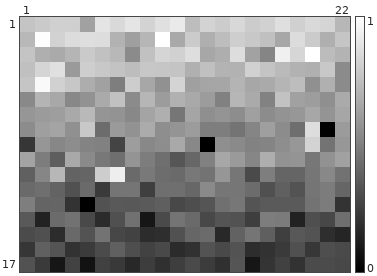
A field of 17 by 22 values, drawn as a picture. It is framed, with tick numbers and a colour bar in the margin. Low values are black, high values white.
Average level on the scale: 50%. Grain: fine. Slope: up to the top. Stripes: none. Odd rows or columns: none.
